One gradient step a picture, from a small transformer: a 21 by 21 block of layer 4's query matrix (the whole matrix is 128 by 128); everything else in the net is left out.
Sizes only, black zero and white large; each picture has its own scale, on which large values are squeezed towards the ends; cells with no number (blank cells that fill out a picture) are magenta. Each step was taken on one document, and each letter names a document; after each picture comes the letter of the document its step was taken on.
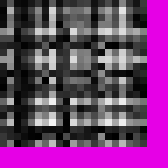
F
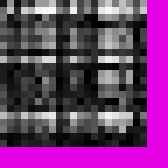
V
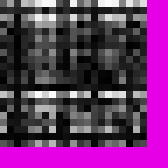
V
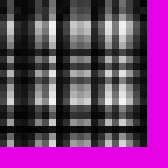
F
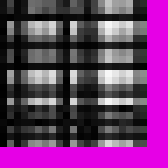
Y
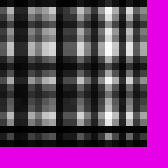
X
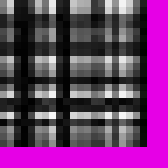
F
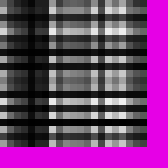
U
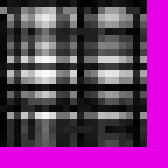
V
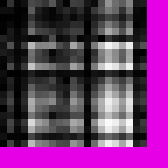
Y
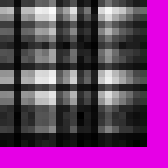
V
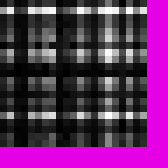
X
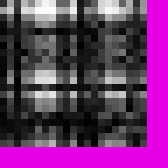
V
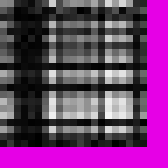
U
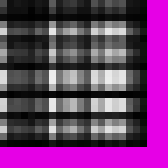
U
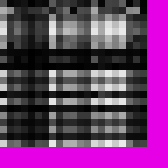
U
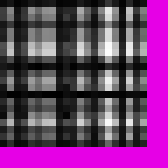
X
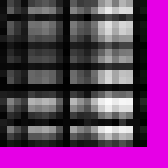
Y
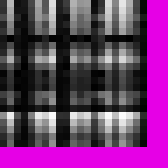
F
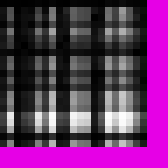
F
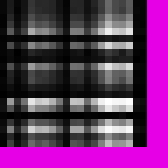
Y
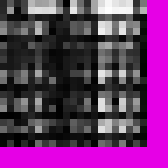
Y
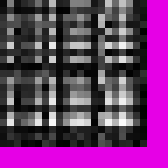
F
